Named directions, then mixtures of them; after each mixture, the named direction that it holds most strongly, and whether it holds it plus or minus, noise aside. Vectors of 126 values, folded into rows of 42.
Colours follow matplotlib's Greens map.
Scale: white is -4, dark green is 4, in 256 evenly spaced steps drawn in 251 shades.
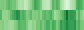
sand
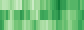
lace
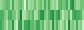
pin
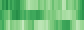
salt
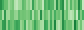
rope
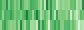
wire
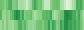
sand, plus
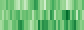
sand, plus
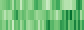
sand, plus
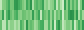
rope, minus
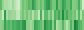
salt, minus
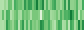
rope, minus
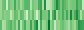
wire, minus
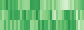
sand, plus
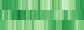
salt, plus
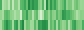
salt, minus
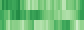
salt, plus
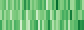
wire, minus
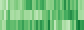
salt, minus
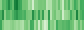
salt, plus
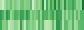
lace, plus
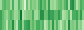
pin, plus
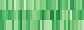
pin, plus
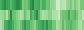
lace, minus
